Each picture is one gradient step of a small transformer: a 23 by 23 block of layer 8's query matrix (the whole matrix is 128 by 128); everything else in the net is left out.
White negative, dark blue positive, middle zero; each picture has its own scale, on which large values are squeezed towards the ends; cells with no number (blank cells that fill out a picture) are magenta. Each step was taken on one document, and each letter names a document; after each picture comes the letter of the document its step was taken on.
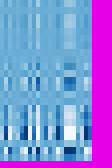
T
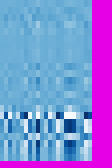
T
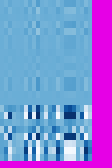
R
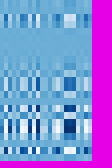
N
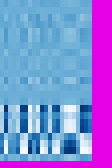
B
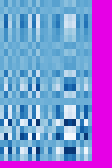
N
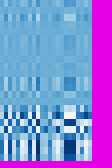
N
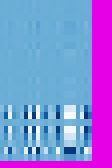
R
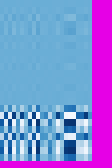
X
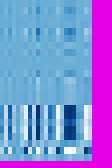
T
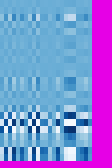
X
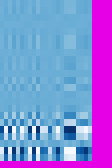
X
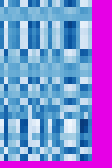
B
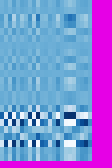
X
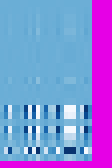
R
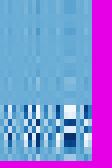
R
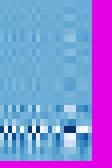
X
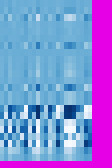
T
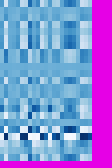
B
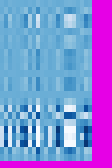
T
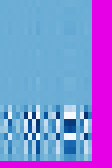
R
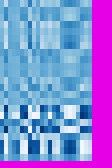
B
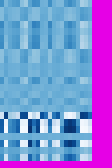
B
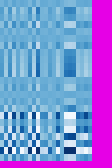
X
